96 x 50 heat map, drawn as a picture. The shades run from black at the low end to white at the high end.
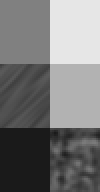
The table splits into 3 rows of 2 panels. Panel 1,1: middling, flat. Panel 1,2: very high, flat. Panel 2,1: low, slanting up to the right, faint in contrast. Panel 2,2: high, flat. Panel 3,1: very low, flat. Panel 3,2: low, blotchy.
